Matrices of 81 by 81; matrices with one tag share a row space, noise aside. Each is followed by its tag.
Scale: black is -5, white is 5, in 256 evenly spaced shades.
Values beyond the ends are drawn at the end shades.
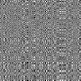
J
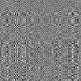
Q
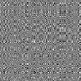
J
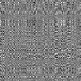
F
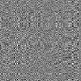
Q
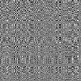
Q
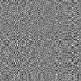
Q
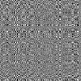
Q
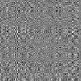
Q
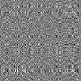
Q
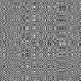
J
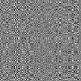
Q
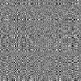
Q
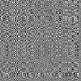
Q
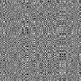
J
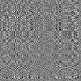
Q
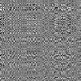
F
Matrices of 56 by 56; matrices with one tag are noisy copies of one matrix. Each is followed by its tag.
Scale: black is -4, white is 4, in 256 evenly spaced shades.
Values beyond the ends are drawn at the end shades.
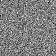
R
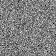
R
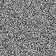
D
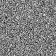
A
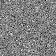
D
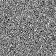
A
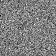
R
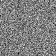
R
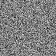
D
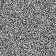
D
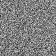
R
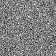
A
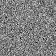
A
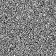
A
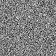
A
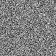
A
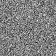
A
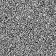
A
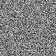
D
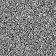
A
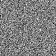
R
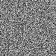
R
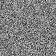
D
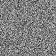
R
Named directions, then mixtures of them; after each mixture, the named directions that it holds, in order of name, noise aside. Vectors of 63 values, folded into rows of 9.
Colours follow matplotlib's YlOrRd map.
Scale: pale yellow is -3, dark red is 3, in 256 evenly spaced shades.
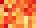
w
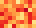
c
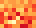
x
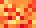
w, x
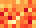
c, x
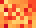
w, x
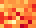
x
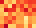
w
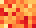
w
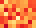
w, x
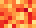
c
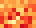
x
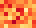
w, x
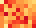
w, x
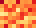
c, w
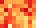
c, w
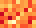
c, x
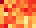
w
